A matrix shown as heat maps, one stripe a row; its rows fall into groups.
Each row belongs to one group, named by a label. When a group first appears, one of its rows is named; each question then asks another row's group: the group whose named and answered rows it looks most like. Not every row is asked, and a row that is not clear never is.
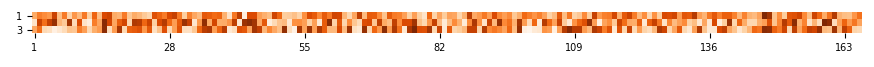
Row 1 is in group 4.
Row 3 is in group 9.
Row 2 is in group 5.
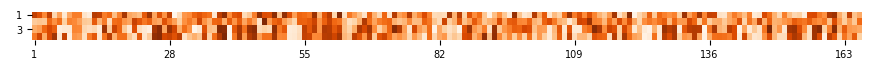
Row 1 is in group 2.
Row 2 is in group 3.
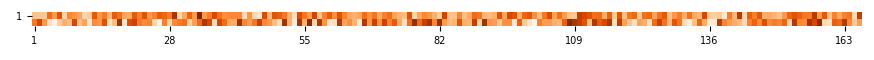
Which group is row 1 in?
3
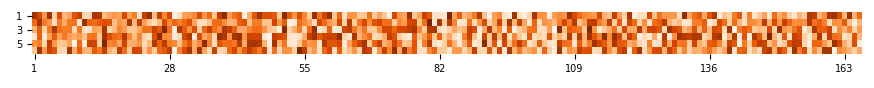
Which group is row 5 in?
4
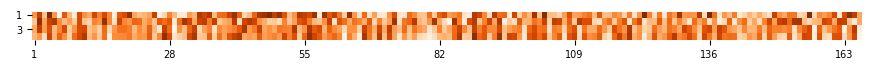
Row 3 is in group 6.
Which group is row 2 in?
5
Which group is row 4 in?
6
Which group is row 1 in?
2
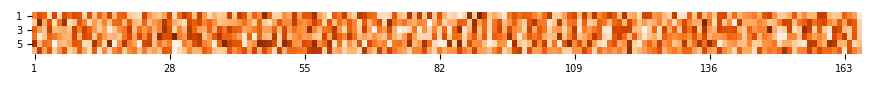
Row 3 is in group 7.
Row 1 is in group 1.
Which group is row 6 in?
6
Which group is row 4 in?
7
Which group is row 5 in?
2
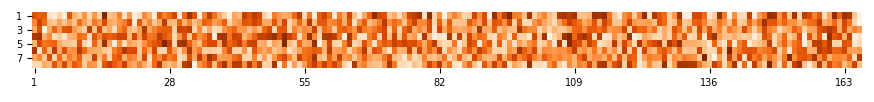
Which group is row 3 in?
1
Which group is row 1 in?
9
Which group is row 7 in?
3
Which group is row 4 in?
2
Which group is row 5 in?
5
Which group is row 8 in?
4
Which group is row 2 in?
9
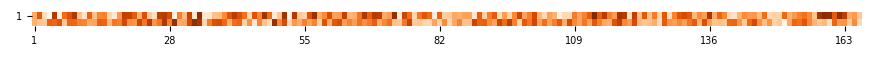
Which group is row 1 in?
1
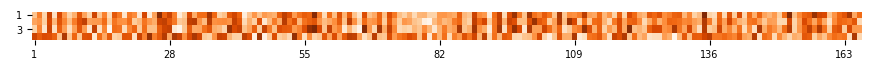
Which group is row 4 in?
7
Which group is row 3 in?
6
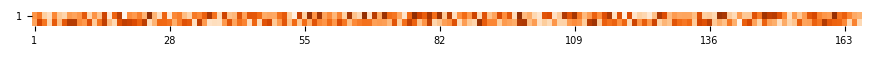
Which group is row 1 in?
9
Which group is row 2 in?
1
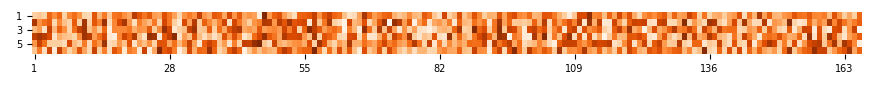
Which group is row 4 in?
2
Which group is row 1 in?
3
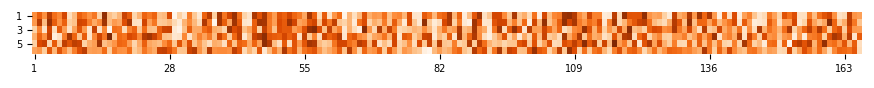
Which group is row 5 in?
1
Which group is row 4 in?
2
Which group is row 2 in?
2
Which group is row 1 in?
2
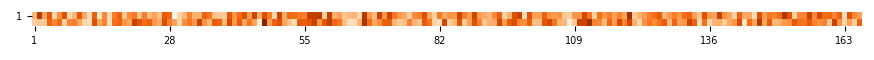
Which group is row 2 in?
3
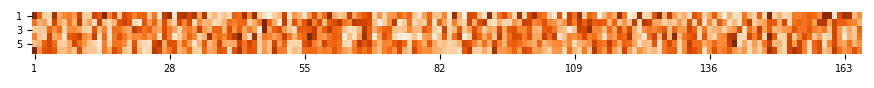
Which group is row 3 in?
3
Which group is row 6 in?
4
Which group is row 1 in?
5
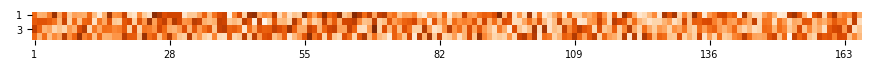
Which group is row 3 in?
2
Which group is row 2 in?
7
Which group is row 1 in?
4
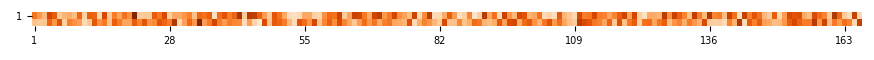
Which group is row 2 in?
3
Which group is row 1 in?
4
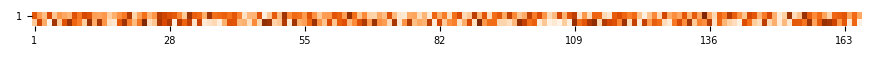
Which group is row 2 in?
1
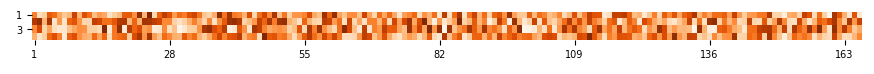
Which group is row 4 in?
3
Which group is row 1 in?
7
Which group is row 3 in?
9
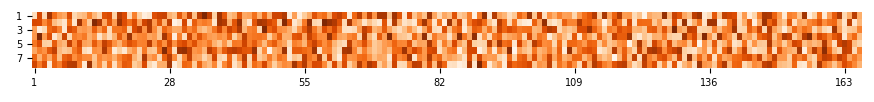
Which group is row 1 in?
4
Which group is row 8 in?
1
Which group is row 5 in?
5
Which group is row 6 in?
5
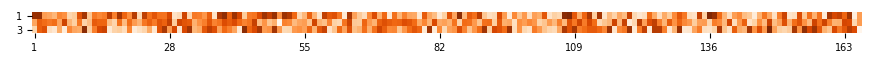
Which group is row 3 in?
9
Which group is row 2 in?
5
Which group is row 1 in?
2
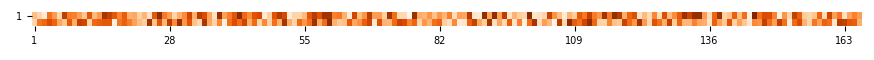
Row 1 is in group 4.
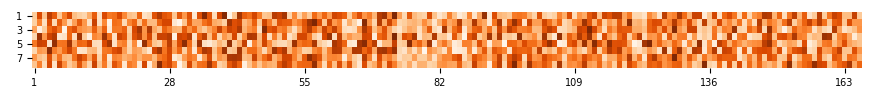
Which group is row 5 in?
1
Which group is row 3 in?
3
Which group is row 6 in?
4
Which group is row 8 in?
6
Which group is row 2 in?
6
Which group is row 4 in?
5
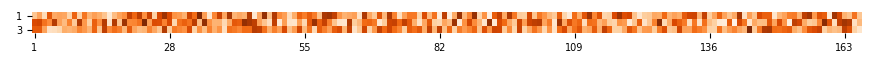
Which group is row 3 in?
9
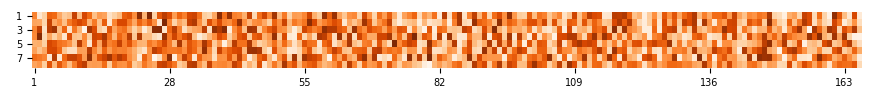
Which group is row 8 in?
6
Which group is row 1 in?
7
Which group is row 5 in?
5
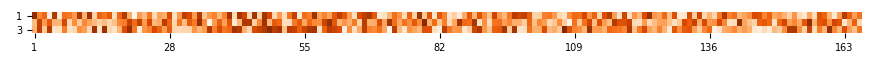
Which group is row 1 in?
1
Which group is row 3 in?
2
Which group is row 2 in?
7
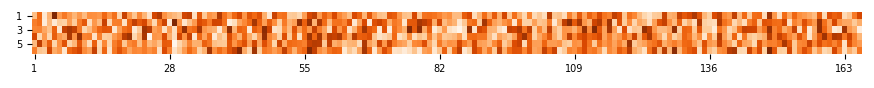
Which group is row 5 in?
6
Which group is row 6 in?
3
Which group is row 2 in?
9
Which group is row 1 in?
4
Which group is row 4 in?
1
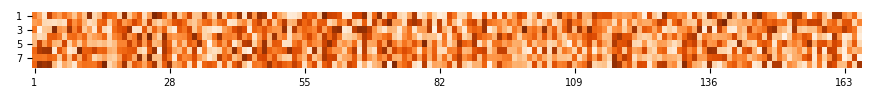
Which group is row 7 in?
7
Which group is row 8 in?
2
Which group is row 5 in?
7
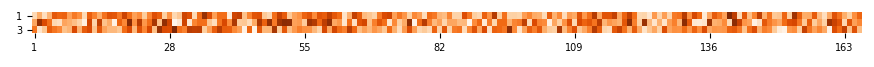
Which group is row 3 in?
7
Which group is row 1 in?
4
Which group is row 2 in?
2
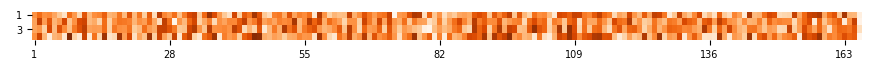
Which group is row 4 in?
9
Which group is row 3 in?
6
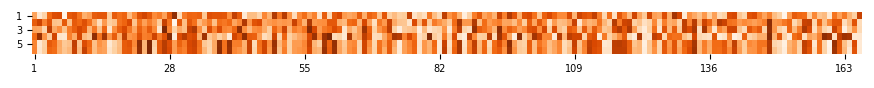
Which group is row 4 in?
5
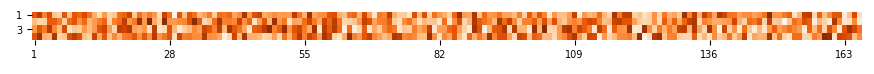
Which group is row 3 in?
2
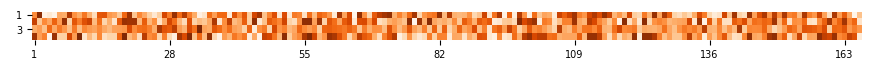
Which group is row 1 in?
9
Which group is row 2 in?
1
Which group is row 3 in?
7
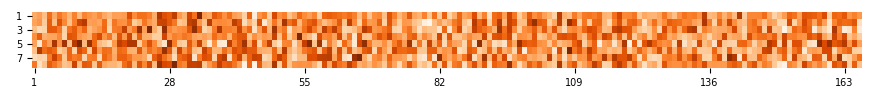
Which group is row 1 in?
7
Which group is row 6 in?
5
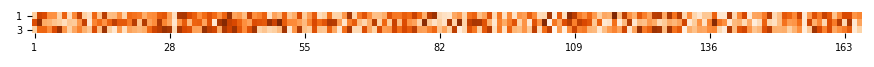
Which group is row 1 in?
5
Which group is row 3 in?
5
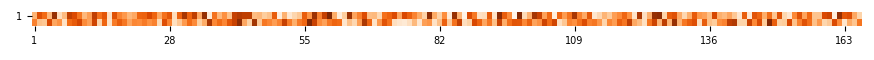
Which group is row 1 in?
5
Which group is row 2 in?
3
